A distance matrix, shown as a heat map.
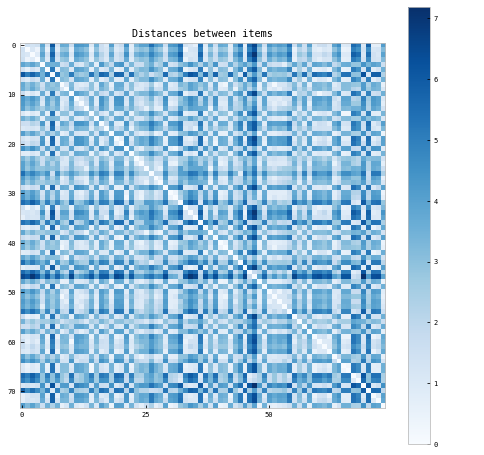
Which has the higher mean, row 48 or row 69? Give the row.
69
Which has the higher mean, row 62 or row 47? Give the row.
47
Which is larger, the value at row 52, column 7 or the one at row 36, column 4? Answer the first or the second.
the first
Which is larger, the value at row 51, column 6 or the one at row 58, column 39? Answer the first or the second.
the second
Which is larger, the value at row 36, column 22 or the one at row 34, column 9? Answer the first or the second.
the first
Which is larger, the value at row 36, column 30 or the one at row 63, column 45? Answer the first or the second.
the second
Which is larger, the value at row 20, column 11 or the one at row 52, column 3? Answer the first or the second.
the first
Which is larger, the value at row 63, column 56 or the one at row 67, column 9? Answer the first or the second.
the second
